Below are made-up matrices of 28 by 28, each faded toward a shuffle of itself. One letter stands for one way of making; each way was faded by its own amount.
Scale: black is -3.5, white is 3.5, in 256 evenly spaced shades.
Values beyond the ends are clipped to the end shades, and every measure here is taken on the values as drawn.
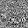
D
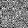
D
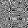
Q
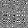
Q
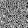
D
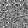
D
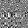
Q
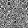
D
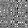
Q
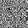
D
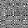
Q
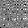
Q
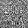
D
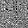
D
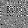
Q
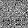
D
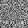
D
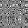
Q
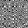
Q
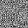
D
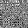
D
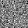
D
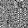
D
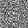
D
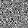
D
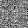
D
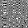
Q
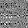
Q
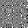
Q
